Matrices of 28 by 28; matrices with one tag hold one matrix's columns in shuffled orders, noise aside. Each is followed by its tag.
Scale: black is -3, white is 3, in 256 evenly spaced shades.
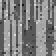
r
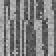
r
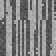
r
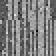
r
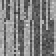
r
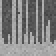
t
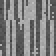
r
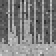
t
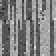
r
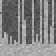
t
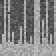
t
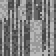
r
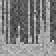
t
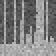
t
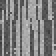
r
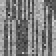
r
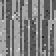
r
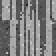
r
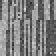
r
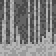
t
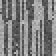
r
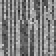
r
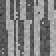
r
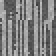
r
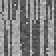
r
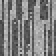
r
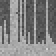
t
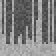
t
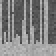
t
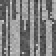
r
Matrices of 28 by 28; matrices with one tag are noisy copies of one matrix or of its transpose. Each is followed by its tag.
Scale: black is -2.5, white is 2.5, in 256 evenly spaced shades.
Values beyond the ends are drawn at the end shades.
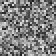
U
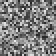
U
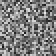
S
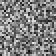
S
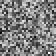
U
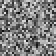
U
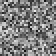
U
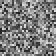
U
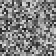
U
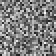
S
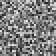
S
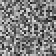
S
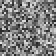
U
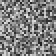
S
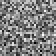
S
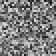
U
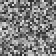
U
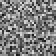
S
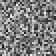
S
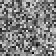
U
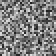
S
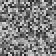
U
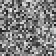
U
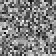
U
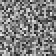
S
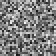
S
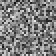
S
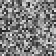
U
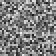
S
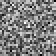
S
